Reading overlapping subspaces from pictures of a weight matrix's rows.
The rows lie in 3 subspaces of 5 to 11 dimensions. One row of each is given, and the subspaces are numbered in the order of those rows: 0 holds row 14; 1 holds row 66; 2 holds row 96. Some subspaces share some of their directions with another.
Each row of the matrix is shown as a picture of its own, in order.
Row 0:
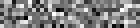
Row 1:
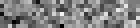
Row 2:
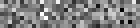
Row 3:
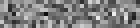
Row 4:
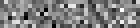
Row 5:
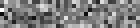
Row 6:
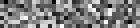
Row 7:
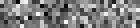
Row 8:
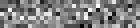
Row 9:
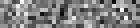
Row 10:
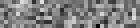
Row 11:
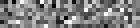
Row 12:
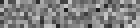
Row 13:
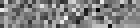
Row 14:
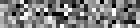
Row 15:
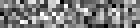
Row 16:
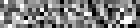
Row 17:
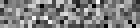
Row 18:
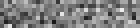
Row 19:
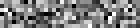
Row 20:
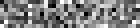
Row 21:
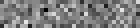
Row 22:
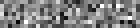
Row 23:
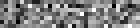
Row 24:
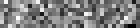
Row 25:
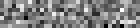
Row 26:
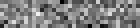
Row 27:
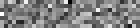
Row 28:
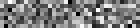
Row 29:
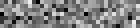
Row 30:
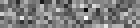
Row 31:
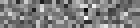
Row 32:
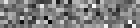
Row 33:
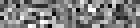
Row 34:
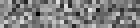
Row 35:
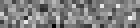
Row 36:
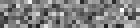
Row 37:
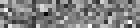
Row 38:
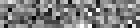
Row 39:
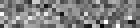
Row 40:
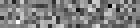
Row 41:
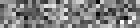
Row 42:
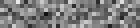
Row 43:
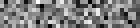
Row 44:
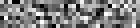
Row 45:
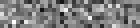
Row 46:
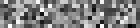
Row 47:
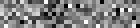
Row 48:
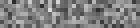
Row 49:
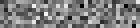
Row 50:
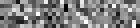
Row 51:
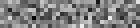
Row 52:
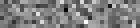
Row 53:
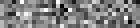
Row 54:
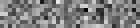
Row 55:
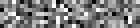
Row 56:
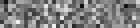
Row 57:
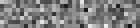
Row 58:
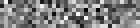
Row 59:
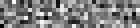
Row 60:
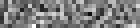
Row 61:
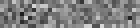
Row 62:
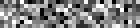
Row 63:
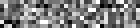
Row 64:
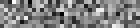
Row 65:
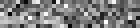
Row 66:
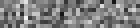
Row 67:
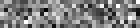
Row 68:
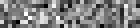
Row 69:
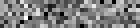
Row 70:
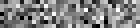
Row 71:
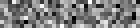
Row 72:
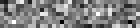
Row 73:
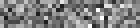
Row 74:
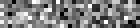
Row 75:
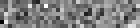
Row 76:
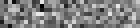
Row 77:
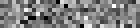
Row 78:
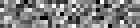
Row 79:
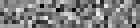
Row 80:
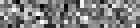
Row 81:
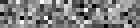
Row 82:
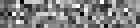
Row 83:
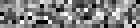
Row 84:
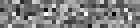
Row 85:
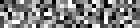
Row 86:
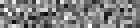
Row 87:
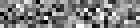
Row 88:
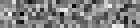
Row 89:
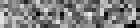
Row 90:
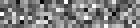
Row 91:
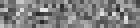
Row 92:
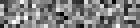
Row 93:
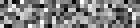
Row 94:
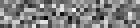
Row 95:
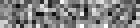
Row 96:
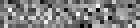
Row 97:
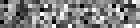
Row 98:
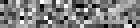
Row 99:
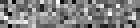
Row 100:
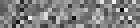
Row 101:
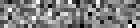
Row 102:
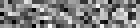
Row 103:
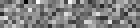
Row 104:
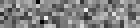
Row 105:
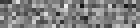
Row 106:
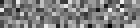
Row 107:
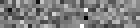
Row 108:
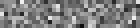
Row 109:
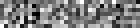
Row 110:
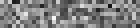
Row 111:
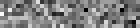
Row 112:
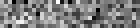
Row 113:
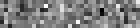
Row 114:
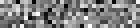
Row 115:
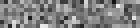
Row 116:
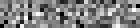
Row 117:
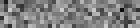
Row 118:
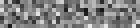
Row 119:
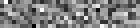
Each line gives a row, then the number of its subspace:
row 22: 1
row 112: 0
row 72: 1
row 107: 2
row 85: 0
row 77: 0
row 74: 0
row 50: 0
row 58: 2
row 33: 1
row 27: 2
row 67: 1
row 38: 2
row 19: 2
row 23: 0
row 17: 2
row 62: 0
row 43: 2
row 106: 2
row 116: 0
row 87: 2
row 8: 2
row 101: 2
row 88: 0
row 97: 0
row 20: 0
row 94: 2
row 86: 2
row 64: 0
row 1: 0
